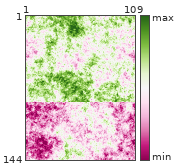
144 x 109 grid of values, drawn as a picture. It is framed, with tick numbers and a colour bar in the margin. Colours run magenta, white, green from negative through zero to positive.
The ninth with the lowest average is the bottom left. The top part is higher, up to a seam about 60% of the way down. The values follow a bell shape.
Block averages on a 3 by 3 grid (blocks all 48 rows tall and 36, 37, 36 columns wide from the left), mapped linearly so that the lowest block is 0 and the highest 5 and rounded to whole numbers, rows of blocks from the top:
4 5 4 / 4 5 4 / 0 3 1
